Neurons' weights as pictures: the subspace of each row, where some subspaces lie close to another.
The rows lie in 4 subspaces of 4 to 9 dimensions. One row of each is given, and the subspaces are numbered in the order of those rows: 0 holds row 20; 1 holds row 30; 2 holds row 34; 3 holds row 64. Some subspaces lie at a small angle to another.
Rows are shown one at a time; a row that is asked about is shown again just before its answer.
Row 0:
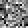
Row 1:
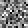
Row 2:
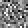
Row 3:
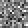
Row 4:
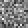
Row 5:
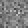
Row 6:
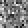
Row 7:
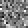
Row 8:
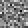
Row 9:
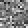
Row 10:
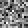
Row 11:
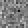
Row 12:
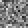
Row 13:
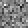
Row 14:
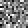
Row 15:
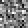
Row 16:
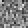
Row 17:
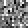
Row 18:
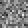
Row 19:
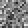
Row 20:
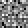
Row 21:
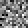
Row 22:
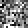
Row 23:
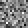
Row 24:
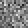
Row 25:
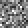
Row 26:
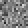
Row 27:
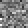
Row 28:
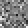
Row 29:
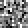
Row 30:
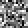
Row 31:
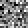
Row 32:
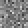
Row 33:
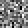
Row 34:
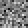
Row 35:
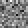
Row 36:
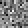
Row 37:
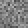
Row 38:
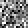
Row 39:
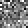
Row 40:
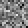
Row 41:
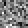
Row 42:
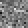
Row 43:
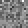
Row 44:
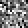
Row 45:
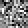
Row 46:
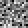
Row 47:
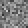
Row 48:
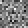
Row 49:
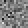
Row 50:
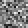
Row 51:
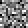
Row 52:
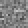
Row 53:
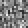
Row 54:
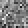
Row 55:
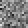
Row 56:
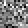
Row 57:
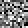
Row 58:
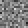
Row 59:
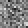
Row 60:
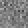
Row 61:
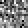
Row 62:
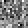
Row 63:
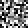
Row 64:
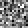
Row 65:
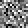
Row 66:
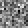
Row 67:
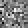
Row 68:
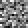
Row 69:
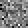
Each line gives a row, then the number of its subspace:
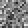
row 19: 0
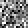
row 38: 0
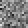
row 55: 0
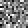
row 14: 0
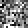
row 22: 0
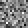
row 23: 0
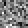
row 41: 3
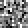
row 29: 1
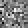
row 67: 0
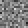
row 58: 2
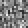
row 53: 1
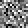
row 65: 3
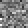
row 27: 0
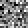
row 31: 0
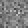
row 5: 3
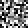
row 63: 2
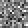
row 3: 2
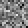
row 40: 1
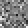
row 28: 1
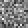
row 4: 0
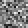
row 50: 3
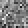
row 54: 0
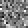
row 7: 0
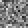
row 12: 3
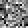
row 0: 0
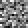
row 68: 0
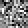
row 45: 0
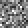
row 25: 1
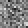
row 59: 0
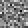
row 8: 2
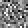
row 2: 3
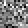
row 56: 3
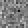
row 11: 0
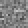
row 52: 0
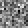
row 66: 3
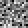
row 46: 2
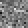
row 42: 0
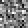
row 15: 1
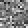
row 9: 0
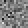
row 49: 0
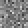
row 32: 1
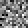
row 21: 1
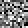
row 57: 2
